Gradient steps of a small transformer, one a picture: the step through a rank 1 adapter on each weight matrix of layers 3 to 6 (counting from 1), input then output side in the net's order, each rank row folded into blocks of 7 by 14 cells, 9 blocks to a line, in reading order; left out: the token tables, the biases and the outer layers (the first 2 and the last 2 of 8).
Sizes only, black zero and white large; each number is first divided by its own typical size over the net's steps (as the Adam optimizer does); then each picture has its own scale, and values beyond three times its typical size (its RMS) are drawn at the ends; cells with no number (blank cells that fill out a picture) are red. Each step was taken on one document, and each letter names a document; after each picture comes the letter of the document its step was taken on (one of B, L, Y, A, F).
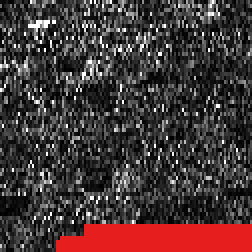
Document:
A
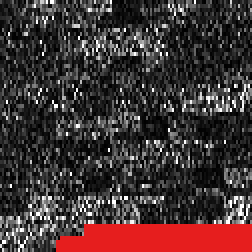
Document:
A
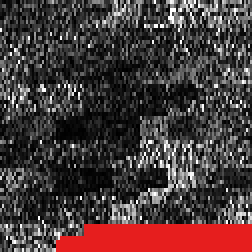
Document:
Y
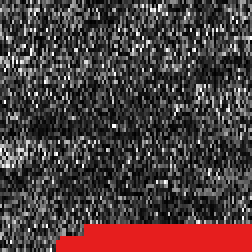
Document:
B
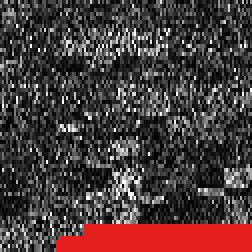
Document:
B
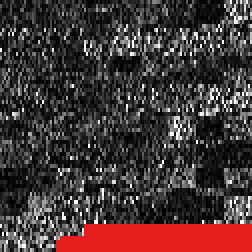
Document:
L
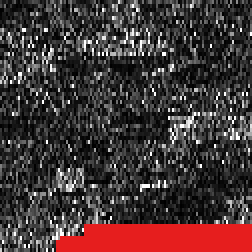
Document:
L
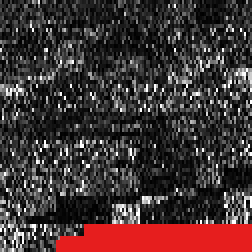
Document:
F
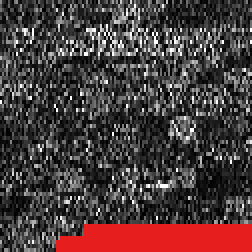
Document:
B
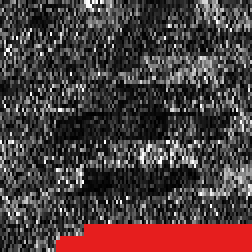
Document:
Y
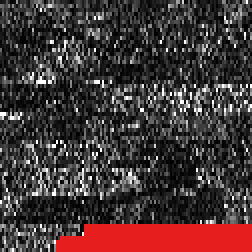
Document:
F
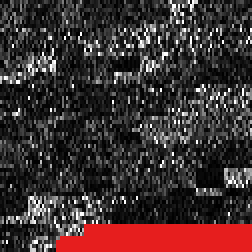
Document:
L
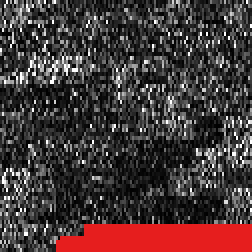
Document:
F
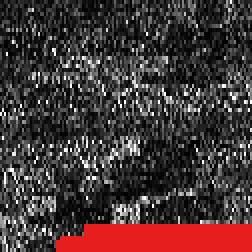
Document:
F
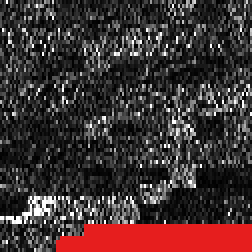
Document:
L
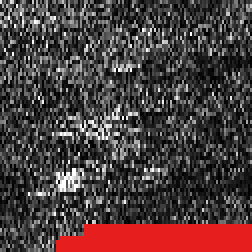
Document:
B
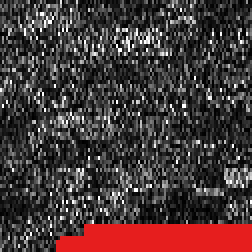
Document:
A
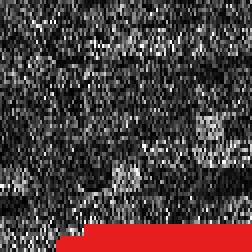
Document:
B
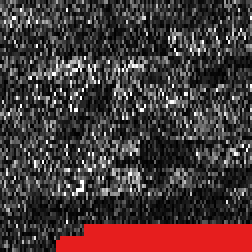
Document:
F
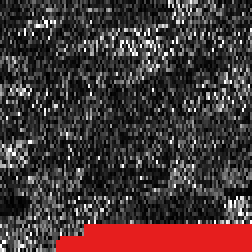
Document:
A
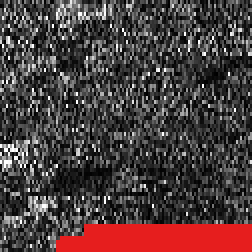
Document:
B
